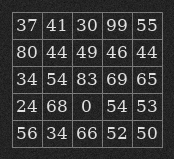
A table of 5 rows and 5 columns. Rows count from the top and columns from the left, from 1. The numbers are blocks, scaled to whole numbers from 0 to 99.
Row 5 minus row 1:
19 -7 36 -47 -5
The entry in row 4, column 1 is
24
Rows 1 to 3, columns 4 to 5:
99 55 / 46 44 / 69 65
